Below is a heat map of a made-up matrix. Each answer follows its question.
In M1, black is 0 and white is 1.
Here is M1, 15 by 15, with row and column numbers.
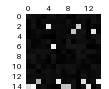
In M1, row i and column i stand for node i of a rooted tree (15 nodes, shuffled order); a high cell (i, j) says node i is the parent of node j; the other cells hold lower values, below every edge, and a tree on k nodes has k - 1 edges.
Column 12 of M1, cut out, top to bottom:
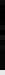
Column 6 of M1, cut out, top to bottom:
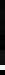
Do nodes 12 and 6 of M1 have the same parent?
no
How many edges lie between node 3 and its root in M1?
0
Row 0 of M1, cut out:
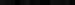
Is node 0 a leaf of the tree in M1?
yes
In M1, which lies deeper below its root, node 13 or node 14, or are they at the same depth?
node 14
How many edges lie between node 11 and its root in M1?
2
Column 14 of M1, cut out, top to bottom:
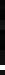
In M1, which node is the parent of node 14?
13
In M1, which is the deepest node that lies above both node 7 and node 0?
14
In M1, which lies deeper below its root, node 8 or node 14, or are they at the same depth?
node 8
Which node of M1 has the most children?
14
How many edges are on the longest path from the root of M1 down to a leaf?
3
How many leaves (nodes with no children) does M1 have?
10
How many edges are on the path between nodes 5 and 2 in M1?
3
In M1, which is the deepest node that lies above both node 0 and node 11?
13
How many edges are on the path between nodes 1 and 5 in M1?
4
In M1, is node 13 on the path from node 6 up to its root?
yes
